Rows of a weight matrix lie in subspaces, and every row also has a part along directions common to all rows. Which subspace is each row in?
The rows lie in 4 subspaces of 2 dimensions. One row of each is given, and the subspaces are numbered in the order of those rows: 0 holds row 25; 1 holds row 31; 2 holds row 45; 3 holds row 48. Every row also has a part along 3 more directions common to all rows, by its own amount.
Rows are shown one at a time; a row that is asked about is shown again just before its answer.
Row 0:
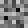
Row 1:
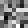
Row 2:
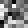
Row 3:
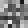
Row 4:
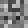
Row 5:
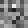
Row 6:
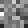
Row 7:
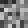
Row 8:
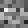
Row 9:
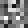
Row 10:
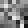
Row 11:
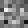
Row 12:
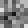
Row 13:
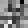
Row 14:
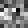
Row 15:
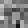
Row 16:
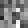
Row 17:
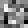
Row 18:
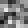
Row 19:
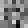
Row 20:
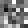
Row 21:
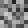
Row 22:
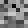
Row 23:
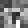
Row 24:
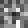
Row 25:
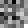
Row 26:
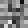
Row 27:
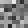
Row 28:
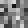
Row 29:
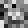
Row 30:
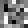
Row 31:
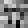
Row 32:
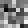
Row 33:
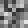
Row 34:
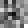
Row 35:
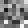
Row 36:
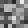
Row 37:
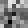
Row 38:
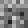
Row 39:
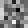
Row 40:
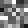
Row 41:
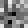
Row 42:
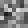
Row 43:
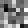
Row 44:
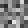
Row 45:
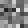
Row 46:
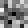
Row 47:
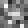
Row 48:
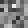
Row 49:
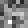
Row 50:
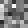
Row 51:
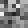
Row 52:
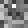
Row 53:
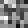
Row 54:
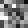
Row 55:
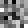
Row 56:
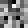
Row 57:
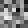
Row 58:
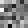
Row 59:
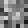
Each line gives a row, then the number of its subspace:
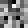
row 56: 3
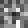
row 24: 1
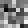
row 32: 2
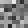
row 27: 3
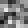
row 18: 1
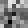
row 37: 0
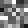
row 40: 2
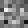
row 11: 2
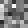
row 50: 1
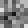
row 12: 0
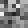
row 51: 0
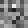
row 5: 3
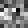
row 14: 2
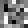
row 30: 2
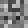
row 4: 3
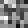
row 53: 1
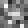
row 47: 0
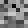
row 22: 1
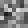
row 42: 2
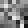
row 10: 0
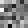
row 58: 3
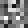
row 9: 3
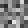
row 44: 3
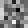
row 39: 1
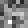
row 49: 0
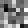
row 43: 2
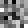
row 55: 0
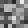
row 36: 3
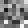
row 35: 2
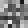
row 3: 3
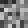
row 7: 3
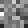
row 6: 0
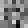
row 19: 1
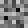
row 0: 1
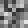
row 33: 2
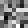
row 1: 2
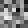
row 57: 2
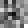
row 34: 0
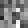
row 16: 1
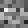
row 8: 2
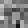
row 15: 1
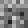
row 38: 0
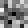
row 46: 0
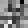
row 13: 3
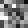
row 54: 1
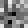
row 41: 0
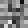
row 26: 3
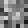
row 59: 2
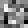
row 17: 2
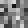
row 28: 3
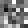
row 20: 2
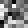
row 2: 1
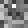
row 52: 1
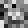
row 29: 1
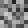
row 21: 2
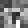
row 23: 1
